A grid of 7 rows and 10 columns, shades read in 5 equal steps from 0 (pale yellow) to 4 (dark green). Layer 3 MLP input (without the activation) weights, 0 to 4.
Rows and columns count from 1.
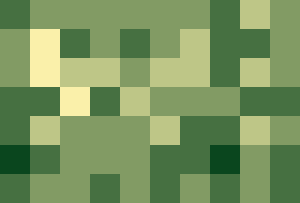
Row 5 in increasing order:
1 1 1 2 2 2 2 3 3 3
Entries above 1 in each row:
9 8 4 8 7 10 10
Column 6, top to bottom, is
2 2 1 2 1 3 3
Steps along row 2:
down up down up down down up same down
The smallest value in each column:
2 0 0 1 1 1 1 2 1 2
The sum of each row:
21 21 14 22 20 28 25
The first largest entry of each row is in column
1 3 8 1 1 1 1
